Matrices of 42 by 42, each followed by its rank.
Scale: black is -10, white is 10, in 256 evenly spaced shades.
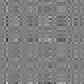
two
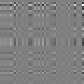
one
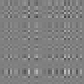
one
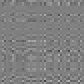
two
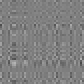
two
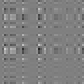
one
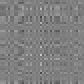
two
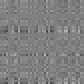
two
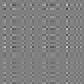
one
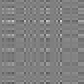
one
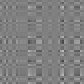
one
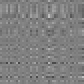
two
